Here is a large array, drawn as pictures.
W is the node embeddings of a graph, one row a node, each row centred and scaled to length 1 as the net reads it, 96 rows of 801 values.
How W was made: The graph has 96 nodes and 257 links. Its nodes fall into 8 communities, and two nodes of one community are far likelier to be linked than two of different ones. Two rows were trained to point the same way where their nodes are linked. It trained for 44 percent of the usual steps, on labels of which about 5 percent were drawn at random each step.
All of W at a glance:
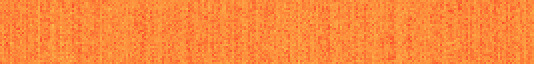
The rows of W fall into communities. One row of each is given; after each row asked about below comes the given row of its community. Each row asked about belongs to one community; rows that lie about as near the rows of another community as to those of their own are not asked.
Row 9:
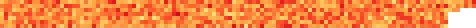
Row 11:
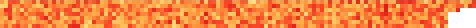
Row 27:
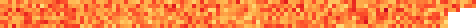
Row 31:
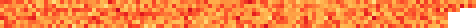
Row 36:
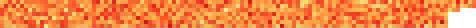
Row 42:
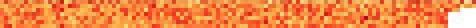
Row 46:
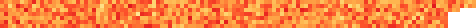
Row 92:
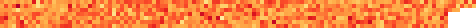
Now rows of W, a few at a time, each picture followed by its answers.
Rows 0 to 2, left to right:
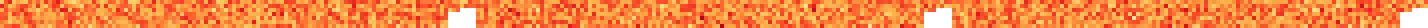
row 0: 92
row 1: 27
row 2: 42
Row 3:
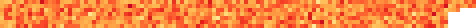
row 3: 9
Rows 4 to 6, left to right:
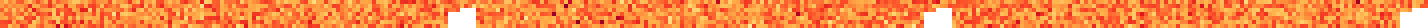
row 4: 27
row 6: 36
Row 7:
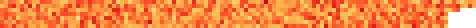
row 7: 11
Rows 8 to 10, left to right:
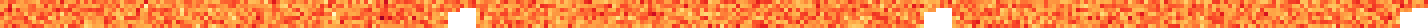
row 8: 11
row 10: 36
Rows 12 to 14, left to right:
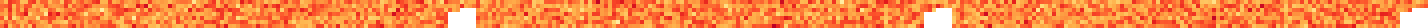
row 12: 11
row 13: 92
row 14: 11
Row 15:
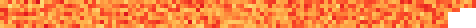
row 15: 36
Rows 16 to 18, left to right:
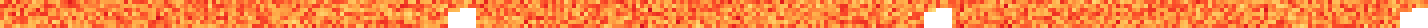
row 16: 36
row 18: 31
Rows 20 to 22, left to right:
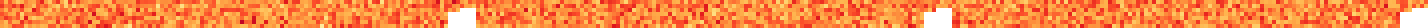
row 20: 92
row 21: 27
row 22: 46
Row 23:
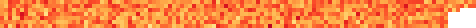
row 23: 11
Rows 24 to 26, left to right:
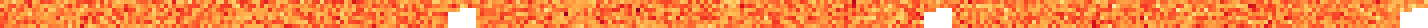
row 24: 46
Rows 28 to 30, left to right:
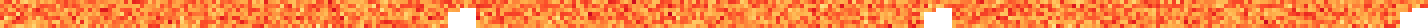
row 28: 36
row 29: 36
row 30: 36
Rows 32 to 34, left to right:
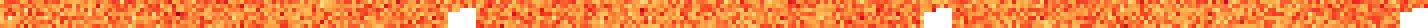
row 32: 9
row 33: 11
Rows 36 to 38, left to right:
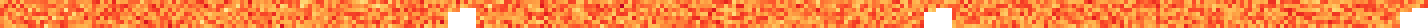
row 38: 36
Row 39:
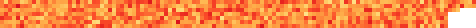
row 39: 92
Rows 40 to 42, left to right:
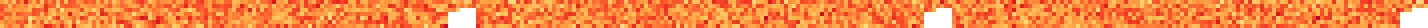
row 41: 46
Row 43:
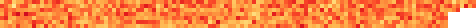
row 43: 9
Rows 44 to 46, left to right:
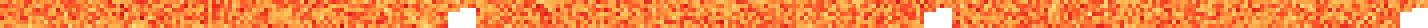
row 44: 36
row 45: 27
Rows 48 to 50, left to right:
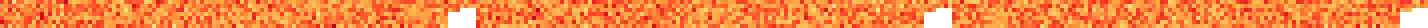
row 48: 27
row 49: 46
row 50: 92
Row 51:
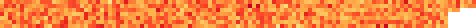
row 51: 36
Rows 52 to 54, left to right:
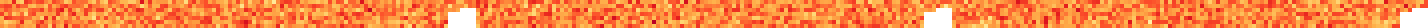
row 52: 9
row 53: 31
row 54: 36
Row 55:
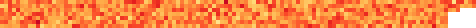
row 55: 27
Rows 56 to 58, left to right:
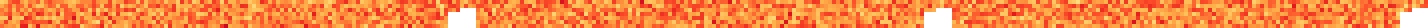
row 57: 31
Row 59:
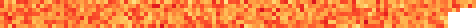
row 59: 27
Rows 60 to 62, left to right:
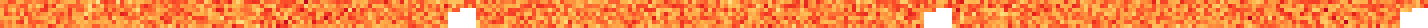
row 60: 9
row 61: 36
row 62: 92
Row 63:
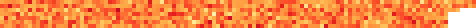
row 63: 9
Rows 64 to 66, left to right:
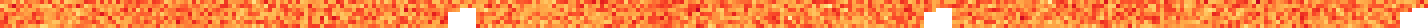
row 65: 46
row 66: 9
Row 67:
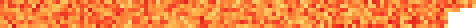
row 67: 11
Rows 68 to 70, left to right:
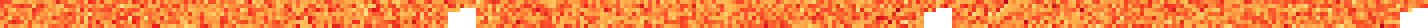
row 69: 27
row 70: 46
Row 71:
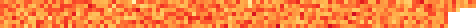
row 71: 31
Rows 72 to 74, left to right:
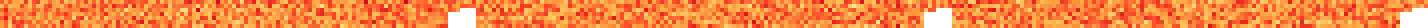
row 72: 46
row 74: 9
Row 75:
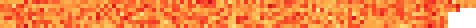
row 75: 9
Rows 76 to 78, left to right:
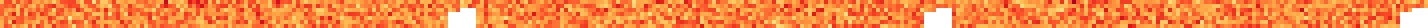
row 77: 11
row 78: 92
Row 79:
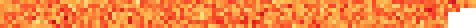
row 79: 27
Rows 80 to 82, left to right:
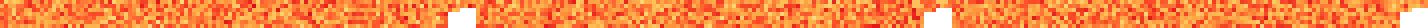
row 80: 46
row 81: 11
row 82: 31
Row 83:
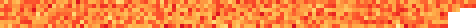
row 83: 46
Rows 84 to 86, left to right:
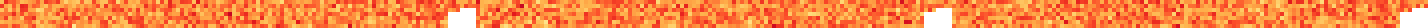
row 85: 92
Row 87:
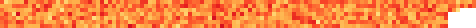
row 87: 46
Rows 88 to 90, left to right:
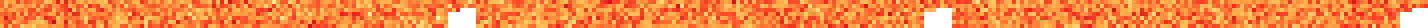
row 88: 27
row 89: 92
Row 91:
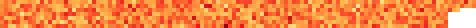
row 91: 46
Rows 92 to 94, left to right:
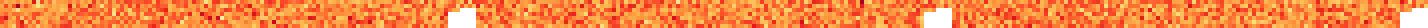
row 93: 27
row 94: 46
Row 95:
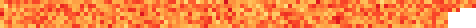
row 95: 27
